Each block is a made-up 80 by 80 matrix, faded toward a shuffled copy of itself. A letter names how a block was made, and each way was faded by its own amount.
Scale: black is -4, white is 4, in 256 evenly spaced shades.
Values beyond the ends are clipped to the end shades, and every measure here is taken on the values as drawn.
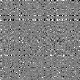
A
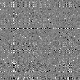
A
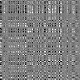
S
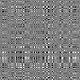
S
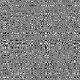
A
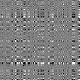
S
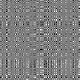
S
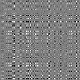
S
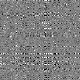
A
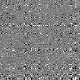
A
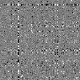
A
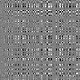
S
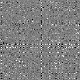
A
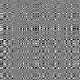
S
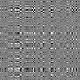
S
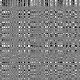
S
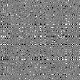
A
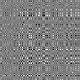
S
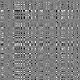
S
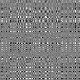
S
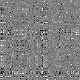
A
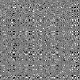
A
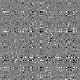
A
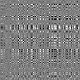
S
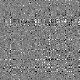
A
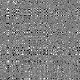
A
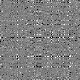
A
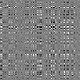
S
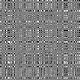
S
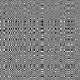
S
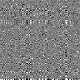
A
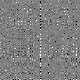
A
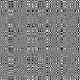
S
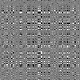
S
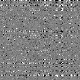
A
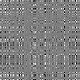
S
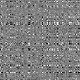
A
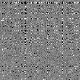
A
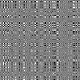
S
